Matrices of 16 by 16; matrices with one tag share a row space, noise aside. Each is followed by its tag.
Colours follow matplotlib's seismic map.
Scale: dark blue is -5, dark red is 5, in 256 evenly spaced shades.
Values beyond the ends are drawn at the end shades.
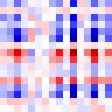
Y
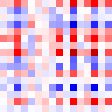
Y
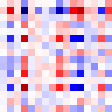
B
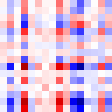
B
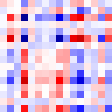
B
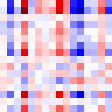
B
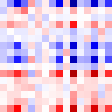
Y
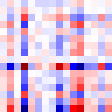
B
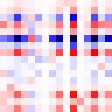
Y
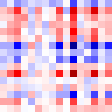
Y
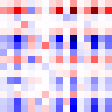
Y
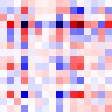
B
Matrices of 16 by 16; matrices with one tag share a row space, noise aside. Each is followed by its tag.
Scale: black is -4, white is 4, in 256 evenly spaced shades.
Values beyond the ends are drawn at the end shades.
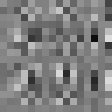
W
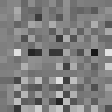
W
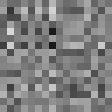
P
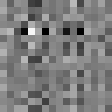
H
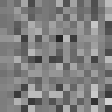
W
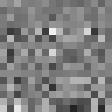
P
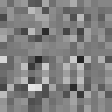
H
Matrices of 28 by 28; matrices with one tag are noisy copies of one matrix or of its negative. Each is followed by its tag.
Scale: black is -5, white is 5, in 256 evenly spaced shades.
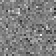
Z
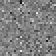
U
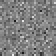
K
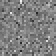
U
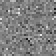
Z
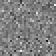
U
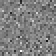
U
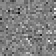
Z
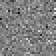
Z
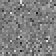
U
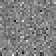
K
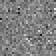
Z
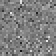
U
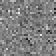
Z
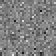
K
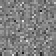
K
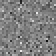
U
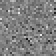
Z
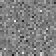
K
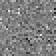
Z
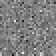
K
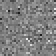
Z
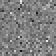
U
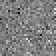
Z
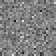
K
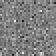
K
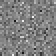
K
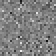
U
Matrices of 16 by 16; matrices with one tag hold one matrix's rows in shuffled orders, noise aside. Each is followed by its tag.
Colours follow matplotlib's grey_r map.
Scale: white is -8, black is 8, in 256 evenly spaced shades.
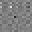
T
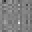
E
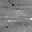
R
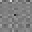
T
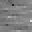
R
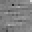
R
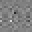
T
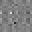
T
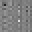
E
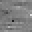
R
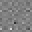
T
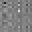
E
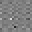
T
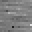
R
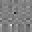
T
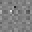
T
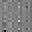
E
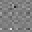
T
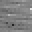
R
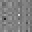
E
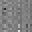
E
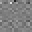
T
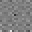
T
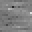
R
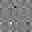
T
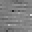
R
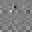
T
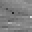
R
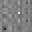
E
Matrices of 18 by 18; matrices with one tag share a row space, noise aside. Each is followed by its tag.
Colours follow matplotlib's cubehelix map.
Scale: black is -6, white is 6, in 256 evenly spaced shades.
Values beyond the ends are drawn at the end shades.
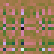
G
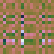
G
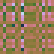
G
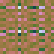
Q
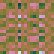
Q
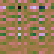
Q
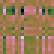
G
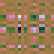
Q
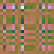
G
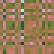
G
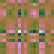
Q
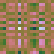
Q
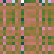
G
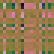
G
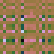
G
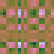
Q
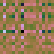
G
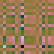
G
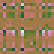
G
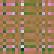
G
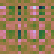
Q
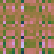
G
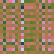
G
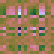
Q
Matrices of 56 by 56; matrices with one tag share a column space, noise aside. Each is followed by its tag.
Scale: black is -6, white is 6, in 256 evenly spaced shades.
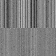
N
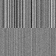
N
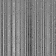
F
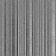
F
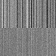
N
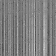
F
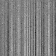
F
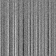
F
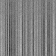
F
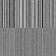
N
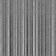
F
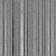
F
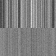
N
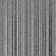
F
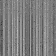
F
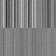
N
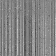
F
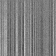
F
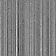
F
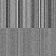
N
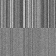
N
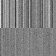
N
